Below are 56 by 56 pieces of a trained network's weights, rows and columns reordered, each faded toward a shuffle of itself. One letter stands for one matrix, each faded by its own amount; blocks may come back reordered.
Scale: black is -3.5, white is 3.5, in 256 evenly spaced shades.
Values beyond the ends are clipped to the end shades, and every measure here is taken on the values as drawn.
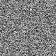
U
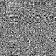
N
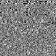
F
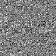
F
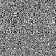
N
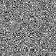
N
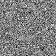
U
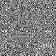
F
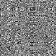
F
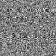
N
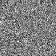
U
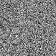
U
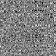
F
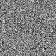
U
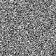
U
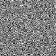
N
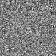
U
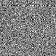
N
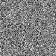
U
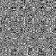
F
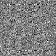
N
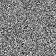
U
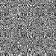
F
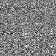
F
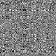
F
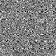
N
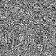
N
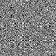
N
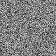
U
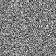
U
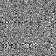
F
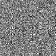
F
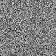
U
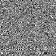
N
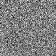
U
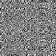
F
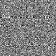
F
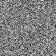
U
